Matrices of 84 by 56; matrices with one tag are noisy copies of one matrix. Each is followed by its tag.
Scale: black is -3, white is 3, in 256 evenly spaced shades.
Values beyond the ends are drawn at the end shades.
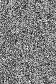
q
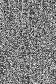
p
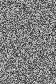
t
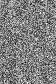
q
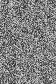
q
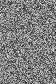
t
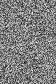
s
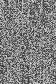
p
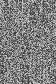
p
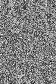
q
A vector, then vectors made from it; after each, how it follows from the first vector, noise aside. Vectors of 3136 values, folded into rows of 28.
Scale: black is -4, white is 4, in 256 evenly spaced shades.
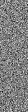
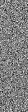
copied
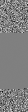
partly zeroed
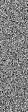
copied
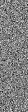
copied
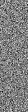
copied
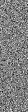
copied
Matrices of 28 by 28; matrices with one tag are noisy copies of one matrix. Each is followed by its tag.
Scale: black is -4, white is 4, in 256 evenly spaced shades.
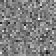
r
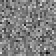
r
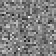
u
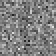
u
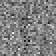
u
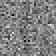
u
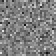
r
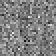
u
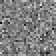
r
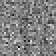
u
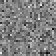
r
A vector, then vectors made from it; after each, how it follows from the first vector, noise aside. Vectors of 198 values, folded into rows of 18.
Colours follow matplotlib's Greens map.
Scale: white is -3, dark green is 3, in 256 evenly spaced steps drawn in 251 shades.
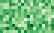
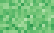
shrunk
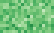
shrunk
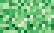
copied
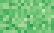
shrunk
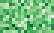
copied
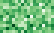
copied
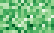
copied
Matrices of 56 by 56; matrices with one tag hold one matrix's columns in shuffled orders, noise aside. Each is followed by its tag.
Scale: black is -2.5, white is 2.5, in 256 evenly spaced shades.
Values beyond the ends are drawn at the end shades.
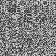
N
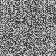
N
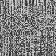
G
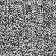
N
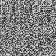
N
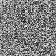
N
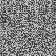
N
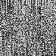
G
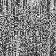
G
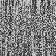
G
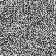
N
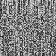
G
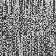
G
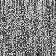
G
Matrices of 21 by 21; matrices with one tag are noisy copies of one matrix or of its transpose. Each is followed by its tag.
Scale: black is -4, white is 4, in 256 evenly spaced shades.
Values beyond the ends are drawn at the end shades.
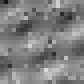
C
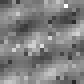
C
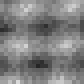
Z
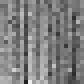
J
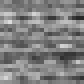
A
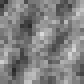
C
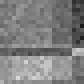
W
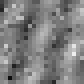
C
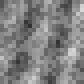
C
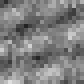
C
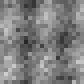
Z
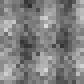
Z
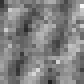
C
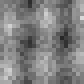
Z
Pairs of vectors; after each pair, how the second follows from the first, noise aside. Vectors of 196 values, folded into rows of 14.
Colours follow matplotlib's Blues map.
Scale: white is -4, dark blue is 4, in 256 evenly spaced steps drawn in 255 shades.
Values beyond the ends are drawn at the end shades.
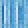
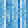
wrapped around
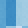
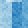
reversed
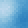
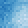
reversed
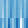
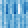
wrapped around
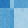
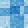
wrapped around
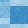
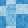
wrapped around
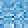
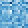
wrapped around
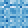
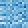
wrapped around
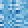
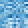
reversed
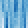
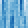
reversed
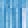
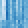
reversed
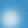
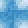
wrapped around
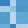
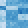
wrapped around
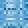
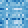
reversed
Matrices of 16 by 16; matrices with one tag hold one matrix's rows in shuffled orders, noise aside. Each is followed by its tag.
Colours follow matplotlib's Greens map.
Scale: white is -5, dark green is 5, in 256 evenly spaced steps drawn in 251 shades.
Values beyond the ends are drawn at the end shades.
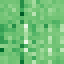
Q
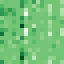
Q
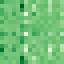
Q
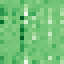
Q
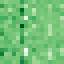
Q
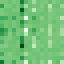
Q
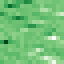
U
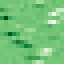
U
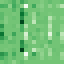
Q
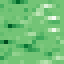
U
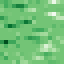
U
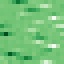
U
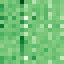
Q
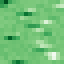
U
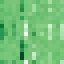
Q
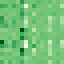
Q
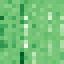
Q
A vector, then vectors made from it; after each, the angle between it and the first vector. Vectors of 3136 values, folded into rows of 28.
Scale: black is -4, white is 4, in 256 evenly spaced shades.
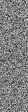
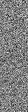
nearly parallel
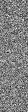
nearly opposite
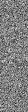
partly opposed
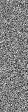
orthogonal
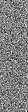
partly aligned
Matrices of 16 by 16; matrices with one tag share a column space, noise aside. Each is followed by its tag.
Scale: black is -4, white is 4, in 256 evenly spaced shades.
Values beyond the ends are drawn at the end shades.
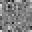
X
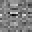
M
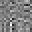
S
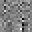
S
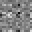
M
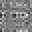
M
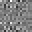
X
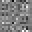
X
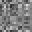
X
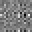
M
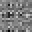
M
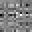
M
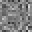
X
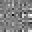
M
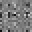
M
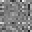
X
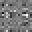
M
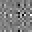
M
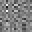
S
